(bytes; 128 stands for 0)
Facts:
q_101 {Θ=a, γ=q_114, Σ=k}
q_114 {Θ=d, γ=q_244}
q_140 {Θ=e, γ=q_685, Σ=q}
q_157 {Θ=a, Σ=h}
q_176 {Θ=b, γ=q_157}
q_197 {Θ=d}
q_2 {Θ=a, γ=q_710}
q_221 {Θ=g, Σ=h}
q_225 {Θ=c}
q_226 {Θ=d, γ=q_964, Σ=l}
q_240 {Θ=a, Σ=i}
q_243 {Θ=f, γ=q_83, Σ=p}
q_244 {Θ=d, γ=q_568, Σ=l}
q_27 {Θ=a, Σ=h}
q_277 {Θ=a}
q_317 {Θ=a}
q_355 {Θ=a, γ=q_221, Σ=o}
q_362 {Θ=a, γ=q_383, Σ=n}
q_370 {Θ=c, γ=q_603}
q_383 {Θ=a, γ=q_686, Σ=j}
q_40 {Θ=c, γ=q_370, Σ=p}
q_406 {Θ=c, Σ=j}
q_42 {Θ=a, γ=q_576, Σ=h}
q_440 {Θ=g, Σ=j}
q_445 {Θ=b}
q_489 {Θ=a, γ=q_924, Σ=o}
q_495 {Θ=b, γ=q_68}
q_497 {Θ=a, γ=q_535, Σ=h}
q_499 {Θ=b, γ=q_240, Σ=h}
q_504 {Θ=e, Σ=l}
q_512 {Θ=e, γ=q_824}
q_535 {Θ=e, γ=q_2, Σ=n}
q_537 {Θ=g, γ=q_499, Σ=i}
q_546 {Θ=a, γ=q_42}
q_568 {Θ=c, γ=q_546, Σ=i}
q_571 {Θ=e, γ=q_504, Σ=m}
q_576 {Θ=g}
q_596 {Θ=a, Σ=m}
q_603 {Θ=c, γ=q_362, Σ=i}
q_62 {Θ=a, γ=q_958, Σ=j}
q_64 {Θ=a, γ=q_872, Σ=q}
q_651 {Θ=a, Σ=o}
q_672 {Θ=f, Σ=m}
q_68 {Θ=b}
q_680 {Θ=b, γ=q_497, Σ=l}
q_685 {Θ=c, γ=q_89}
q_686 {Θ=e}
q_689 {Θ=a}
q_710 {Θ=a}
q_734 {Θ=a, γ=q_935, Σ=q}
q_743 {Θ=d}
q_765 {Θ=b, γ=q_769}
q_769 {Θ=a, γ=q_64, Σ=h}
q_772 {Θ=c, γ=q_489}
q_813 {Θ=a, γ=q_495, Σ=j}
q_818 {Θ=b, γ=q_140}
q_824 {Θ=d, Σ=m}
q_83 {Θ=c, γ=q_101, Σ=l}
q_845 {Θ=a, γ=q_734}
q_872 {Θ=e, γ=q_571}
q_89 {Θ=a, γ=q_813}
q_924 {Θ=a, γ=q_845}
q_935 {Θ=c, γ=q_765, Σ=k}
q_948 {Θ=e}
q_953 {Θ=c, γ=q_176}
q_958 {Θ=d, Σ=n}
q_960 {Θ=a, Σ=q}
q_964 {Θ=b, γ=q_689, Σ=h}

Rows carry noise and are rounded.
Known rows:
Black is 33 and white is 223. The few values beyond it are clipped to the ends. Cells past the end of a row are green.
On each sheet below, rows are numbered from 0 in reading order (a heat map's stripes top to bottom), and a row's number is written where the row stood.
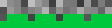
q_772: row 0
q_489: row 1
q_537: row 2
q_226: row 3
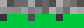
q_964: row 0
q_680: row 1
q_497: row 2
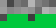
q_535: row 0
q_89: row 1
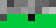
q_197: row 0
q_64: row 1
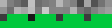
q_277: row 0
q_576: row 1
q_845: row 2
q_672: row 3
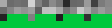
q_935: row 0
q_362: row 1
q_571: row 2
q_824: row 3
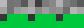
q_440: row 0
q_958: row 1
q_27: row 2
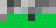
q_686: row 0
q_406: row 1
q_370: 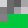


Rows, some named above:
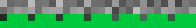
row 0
q_935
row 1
q_440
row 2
q_440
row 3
q_953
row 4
q_243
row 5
q_512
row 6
q_114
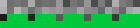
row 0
q_221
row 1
q_935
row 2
q_140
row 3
q_226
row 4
q_101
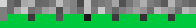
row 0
q_603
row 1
q_685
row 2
q_772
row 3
q_576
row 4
q_672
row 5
q_2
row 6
q_813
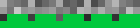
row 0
q_42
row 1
q_495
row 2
q_818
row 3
q_68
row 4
q_546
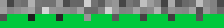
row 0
q_948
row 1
q_710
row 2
q_765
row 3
q_40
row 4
q_140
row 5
q_489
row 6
q_445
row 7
q_772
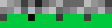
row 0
q_489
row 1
q_504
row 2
q_83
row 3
q_924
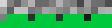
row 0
q_383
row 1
q_568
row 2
q_734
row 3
q_769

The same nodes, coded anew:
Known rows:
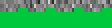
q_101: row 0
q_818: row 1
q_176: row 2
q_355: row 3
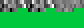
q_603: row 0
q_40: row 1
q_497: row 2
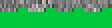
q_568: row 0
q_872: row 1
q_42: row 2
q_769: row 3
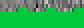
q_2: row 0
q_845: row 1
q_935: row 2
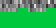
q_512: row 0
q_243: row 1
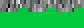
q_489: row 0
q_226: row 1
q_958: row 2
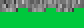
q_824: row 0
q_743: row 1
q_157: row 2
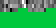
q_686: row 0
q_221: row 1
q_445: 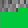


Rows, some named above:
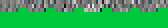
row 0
q_42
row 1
q_576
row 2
q_845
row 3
q_504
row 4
q_953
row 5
q_495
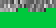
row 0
q_571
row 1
q_68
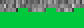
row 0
q_221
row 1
q_114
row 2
q_765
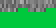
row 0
q_568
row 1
q_546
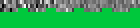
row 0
q_40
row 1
q_772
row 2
q_64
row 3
q_440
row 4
q_83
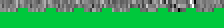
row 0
q_535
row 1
q_140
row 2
q_685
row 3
q_734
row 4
q_672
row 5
q_680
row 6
q_686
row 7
q_813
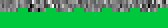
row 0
q_948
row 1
q_40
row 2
q_537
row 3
q_83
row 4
q_734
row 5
q_772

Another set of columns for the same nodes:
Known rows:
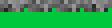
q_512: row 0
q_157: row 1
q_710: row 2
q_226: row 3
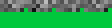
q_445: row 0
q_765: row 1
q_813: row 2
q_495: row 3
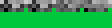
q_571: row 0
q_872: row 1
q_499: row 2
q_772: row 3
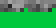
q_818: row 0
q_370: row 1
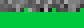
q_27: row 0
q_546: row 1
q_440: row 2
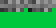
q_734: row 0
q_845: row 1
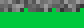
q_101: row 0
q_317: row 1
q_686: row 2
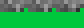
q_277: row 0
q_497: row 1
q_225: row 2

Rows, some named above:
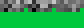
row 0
q_765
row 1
q_872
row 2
q_497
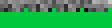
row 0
q_512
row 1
q_114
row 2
q_114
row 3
q_772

